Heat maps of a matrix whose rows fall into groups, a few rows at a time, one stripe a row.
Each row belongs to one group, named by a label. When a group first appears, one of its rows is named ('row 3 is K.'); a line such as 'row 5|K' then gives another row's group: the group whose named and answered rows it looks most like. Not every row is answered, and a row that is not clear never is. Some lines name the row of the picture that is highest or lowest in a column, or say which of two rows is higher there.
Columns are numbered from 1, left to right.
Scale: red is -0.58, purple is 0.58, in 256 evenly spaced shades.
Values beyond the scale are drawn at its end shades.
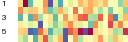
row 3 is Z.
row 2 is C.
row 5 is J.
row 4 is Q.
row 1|J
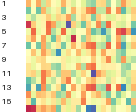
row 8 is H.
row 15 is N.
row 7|Z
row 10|H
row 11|J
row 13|Z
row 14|C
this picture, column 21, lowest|5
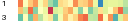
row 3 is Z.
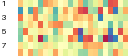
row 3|C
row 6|H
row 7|N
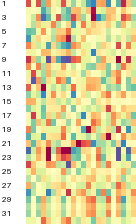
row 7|Q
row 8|J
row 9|Q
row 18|H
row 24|Q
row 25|N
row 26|Z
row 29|Z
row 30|Z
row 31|Z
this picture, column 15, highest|3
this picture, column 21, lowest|9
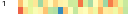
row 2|Q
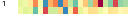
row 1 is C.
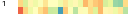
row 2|Q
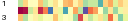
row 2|J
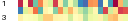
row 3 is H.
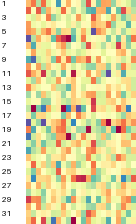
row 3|H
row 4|N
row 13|Q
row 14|Z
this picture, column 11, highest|16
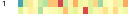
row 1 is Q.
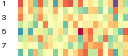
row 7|N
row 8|Z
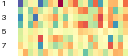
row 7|Q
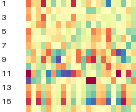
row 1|C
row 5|N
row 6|N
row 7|N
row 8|H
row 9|H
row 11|Q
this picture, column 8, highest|11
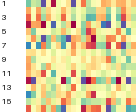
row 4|C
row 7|Z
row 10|N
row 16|C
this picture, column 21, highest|12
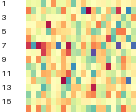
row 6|N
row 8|J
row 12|N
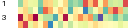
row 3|C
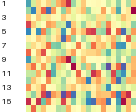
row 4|Q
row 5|Z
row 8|C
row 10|C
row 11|H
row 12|H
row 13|C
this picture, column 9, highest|4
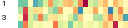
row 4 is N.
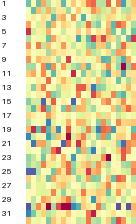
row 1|Z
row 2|H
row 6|N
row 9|C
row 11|C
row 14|H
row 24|J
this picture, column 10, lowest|11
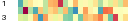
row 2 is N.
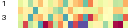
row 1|J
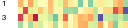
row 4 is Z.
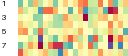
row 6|Q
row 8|Q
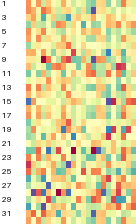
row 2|J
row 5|C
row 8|C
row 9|J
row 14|C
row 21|H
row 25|C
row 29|H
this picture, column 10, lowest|22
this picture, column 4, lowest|9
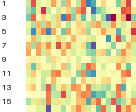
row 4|H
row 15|H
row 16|Q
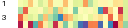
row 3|Q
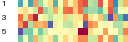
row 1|Z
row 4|J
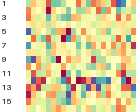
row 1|H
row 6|N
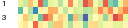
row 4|J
